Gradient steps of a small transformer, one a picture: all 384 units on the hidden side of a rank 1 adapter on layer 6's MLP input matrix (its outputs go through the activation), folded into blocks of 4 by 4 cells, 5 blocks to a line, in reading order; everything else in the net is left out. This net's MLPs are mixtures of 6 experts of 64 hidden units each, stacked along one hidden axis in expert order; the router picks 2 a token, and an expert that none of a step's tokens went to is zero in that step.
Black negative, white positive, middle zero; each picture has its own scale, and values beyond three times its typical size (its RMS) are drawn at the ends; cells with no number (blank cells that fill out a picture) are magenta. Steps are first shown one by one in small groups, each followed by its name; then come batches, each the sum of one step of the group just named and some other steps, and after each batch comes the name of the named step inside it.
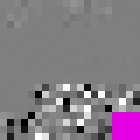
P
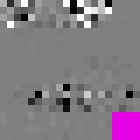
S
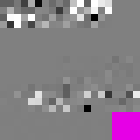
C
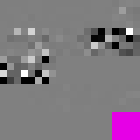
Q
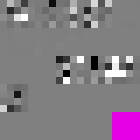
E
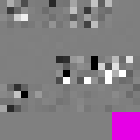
E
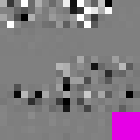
S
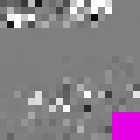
C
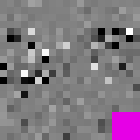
Q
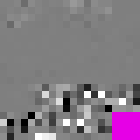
P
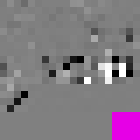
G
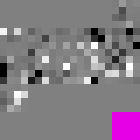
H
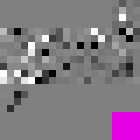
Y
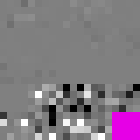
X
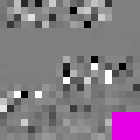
X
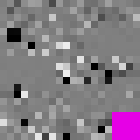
Y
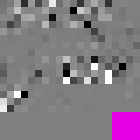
H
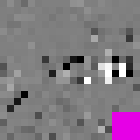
G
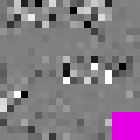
H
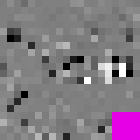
G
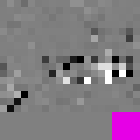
G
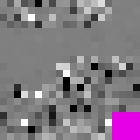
X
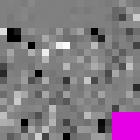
H
